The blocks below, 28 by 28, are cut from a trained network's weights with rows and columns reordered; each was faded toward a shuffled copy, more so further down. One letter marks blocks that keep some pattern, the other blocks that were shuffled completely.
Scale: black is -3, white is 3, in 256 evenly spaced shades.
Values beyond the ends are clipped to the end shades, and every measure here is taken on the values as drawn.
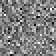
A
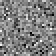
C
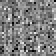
A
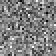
C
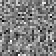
A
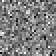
C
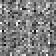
A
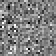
A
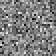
C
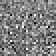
A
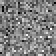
C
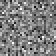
C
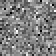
C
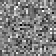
C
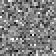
C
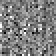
A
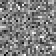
C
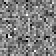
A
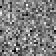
C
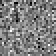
C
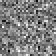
A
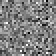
A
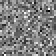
C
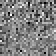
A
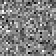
C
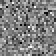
C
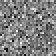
A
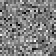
A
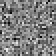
A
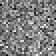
C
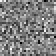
A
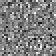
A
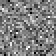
C
